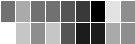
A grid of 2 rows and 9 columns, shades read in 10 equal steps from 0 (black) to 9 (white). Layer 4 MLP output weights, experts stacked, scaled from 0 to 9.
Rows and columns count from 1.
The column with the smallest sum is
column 7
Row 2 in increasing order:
1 1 3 5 5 6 7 7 9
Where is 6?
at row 1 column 2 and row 2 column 8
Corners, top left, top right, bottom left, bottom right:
4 5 9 5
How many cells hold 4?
3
